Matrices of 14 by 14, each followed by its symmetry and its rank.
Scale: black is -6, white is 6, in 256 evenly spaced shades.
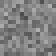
neither, full rank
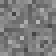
symmetric, full rank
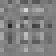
antisymmetric, rank two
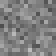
neither, full rank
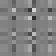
neither, rank one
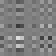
neither, rank one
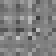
antisymmetric, rank two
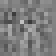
neither, rank three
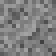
symmetric, full rank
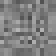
antisymmetric, rank two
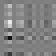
neither, rank one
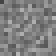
symmetric, full rank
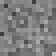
symmetric, full rank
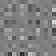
antisymmetric, rank two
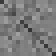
symmetric, full rank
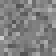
neither, full rank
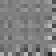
antisymmetric, rank two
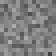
neither, full rank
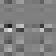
neither, rank one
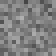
neither, full rank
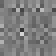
neither, rank three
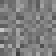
neither, rank three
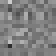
neither, rank three
